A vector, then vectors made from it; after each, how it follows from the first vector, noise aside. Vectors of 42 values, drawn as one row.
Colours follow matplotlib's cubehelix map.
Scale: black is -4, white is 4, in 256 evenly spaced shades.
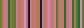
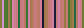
reversed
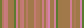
partly zeroed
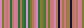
wrapped around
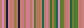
wrapped around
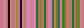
wrapped around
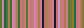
reversed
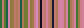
wrapped around
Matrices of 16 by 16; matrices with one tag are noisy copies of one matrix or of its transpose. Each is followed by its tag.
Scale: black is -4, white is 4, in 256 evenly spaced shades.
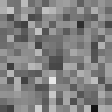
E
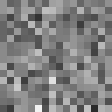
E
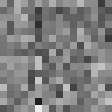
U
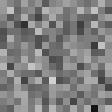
E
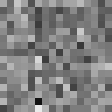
U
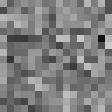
U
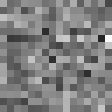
U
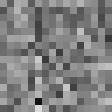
U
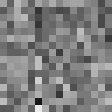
U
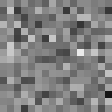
E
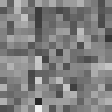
U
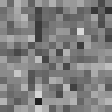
U
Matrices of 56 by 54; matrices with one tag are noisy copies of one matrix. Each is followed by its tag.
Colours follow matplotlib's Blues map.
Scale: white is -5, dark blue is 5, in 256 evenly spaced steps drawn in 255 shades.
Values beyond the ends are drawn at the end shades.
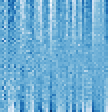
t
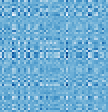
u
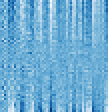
t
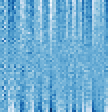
t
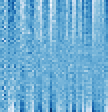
t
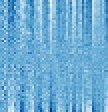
t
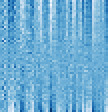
t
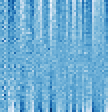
t
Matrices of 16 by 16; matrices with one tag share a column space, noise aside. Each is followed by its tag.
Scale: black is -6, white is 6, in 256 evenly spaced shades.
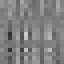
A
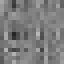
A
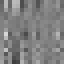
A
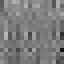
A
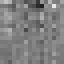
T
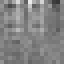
T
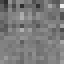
T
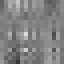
A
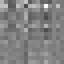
T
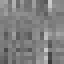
A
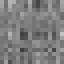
A
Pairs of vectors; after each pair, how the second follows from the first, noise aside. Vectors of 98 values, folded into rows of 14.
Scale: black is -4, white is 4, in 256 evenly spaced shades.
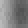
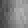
negated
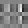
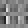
reversed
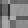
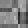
reversed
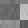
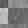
reversed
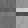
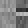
negated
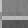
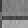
negated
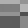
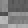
reversed
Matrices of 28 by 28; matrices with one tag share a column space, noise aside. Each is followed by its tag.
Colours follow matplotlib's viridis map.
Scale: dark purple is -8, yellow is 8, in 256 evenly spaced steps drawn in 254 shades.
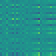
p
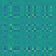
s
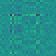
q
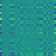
p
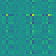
q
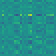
q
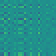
p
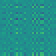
p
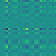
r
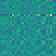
q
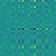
r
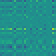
r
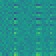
p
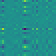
r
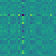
q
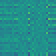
p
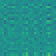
p
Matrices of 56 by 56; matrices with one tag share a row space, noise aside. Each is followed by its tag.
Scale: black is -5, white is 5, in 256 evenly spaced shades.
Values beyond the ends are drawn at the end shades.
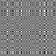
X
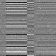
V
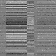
V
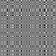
X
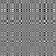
X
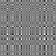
X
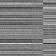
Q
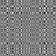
X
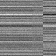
Q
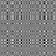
X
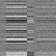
V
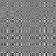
X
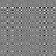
X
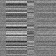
V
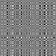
X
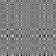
X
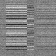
V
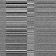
V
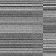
Q
